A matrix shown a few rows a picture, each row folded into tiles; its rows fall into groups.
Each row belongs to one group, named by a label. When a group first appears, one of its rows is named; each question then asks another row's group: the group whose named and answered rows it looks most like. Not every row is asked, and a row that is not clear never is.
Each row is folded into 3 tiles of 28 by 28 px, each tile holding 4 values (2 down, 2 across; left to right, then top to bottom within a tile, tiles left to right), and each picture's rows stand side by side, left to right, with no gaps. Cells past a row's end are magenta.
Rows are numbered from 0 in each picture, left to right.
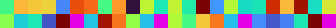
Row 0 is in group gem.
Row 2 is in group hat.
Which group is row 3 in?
gem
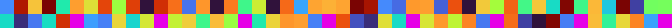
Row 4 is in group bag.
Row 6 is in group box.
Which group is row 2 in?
hat
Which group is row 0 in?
gem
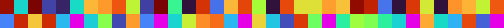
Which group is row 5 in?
box
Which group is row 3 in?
box
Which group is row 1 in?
bag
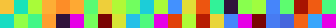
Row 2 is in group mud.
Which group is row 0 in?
box
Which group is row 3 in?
box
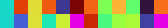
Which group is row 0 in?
gem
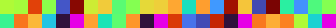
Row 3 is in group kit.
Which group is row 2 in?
box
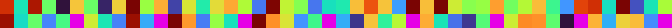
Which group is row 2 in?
kit
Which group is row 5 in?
bag
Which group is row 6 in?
mud
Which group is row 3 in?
kit
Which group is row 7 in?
hat
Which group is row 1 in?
box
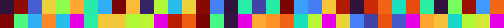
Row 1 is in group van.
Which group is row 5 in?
van
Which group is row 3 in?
mud
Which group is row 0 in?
kit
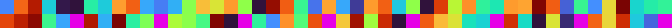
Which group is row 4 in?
van
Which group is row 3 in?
gem
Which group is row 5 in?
kit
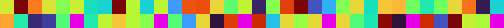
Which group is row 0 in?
bag
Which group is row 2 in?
gem
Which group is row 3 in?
van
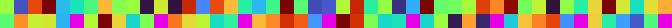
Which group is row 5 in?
box
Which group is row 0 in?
van
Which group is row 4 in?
kit
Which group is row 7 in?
bag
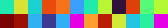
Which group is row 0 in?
kit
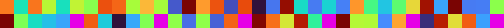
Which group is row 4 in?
kit
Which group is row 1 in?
bag
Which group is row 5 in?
hat
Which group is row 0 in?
bag
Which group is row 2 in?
gem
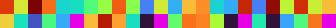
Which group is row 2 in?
mud
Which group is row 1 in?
mud
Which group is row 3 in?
gem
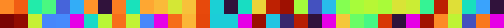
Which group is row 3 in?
bag
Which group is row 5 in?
kit
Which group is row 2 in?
mud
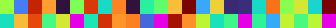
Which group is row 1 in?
hat
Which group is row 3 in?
gem
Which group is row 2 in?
kit
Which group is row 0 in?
van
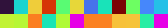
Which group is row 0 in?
van
